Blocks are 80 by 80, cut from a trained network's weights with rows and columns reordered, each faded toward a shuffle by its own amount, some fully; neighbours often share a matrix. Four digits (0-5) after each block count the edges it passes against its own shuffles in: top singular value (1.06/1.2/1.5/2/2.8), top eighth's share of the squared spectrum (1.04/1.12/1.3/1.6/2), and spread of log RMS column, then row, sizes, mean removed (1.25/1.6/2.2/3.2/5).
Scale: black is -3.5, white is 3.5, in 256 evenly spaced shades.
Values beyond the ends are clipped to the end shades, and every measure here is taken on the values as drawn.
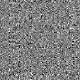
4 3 3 2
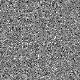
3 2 2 0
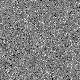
1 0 0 0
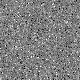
0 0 0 0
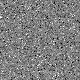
0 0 0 0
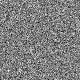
0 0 0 0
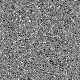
0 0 0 0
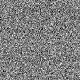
3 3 0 1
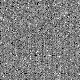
2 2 0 1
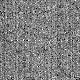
3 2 0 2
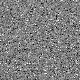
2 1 0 0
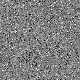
0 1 0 0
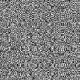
4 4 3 1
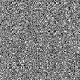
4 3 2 1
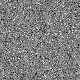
0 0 0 0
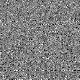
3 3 0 2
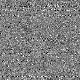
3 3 0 3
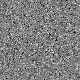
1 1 0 0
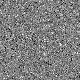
1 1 0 0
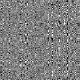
4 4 3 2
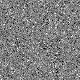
2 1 1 0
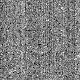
3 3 0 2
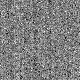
2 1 0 0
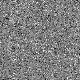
2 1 1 0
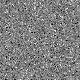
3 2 1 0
